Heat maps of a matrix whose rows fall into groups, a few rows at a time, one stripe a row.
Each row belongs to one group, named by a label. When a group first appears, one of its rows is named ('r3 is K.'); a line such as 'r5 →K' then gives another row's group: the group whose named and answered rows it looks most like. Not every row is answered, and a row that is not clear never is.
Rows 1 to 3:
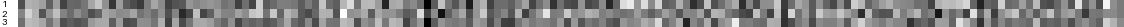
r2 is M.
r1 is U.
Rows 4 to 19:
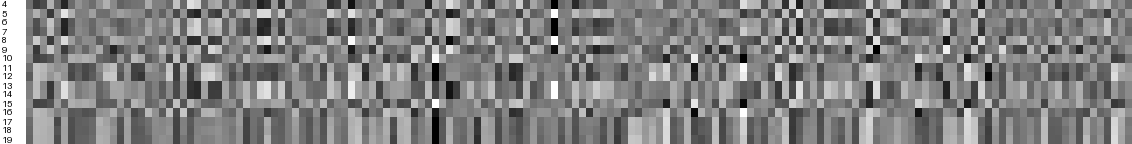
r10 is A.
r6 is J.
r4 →J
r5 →M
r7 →J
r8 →M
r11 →U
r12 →U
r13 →M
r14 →M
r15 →A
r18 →U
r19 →U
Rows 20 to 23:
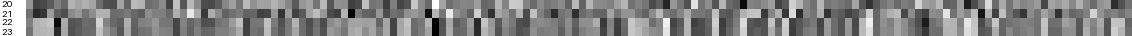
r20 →A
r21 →J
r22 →U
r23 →U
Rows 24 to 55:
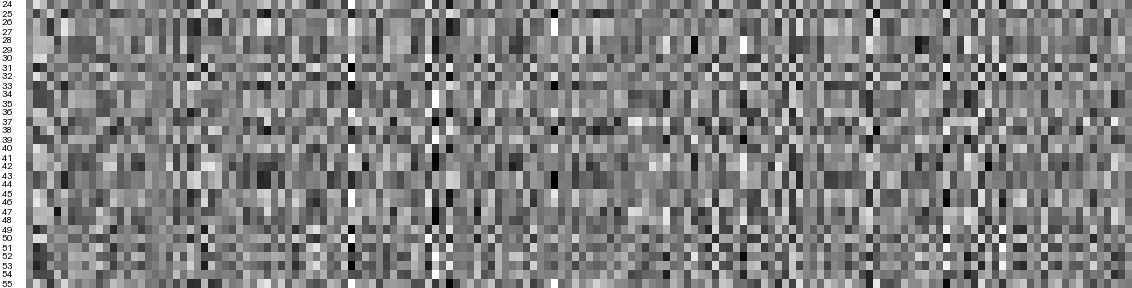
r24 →M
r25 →J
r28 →U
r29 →U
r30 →M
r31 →J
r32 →M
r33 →J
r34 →A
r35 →A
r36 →M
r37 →U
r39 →A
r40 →M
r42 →U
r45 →M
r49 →J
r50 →M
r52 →A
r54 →A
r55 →M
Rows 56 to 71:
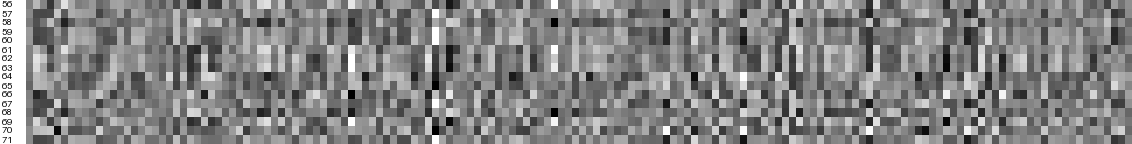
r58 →J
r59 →A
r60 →A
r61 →M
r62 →M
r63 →M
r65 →U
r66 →J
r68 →J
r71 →A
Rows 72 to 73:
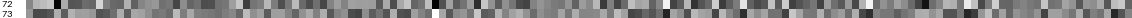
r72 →U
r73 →A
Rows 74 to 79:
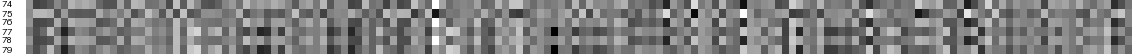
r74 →A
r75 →U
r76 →A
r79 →J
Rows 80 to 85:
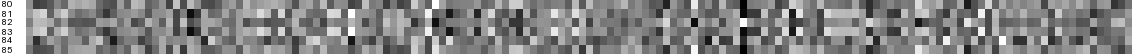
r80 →A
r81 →M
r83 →M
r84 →J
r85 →A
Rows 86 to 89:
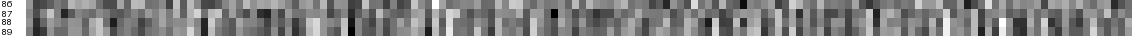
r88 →J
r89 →J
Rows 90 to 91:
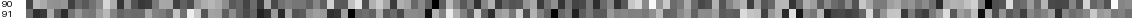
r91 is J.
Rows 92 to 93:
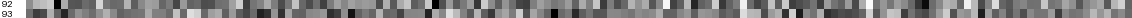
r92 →U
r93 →J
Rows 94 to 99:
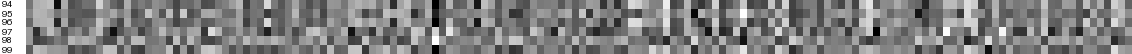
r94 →U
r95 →U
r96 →U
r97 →J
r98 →A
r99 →U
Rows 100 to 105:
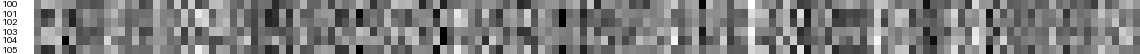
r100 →U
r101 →J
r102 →J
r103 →U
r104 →U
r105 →J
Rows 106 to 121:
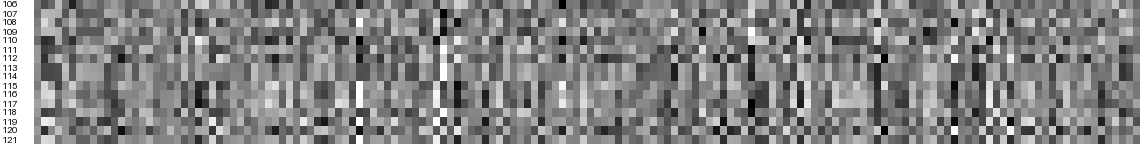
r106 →J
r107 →U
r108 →M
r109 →U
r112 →J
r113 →A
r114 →A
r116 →M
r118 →A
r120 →J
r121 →M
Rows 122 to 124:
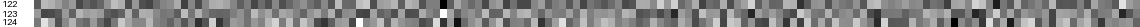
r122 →U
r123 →A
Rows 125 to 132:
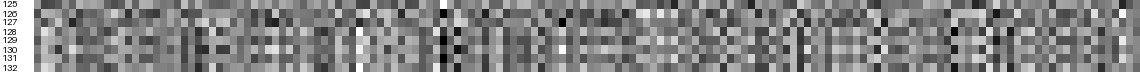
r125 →A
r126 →U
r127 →J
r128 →M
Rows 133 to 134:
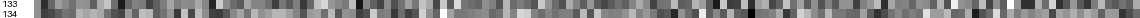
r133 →J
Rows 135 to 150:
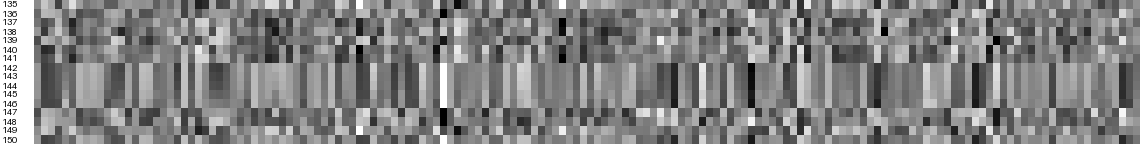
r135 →M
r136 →U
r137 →J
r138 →J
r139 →U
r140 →J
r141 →J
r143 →A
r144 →A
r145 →A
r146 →A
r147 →U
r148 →U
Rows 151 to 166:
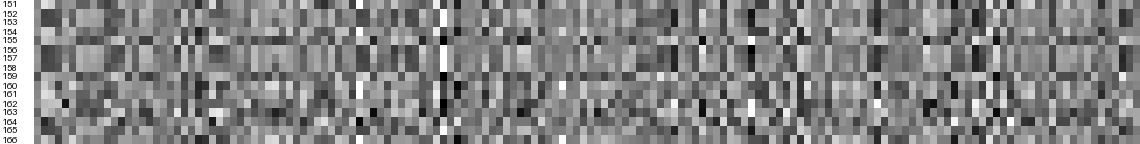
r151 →M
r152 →A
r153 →A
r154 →M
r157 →A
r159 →U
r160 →M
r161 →M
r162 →U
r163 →U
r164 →J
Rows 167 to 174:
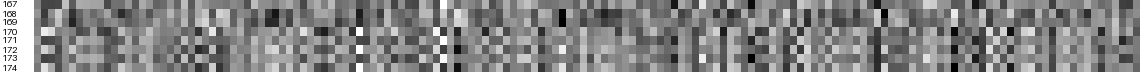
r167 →A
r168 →J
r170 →M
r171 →A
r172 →M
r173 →A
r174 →M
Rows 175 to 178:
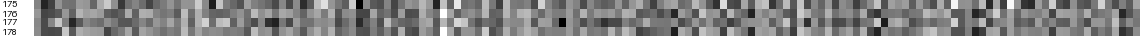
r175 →J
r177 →J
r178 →A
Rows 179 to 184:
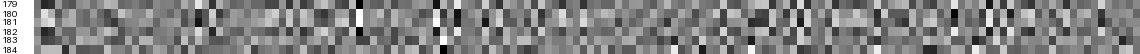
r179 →J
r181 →M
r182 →J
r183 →A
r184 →U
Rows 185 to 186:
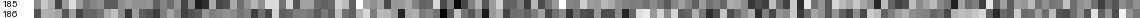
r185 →M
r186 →U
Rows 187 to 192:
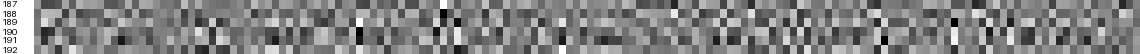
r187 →A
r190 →J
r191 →J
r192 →M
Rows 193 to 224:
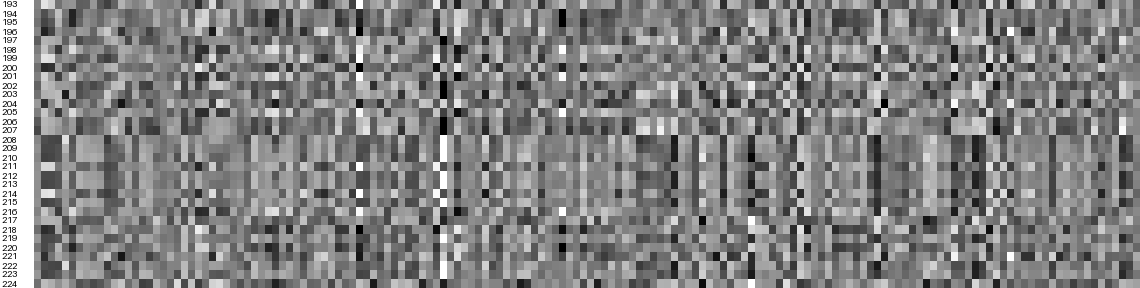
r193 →M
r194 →J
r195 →J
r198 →M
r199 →M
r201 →M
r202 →U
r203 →U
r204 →J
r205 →M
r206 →U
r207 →U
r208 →A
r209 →A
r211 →M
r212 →A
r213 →A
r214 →M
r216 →M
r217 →U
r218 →J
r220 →J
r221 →J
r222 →A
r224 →U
